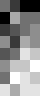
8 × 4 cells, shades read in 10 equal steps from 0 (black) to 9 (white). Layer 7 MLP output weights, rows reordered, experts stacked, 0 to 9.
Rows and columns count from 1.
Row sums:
6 14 14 18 22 28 28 30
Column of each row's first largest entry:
1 2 4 3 3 4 2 1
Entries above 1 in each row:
2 3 4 4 4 4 4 4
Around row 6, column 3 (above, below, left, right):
8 8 7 9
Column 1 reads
4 0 2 5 3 5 4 8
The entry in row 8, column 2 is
6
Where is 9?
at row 6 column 4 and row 7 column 2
